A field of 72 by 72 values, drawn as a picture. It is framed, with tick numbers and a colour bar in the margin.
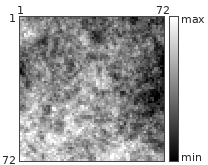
The field climbs toward the bottom left. The field is mottled with small blotches. The bottom left is the ninth with the highest average. No single row or column stands out from its neighbours.
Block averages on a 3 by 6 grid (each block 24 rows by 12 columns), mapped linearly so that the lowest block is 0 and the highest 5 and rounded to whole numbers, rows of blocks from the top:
3 2 3 2 2 1 | 3 3 4 4 2 0 | 5 5 4 4 4 2
